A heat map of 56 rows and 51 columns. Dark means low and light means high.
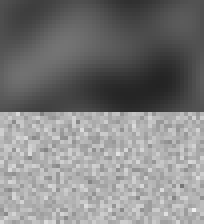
It is made of 2 by 1 panels. Panel 1,1: low, smooth. Panel 2,1: high, fine-grained.
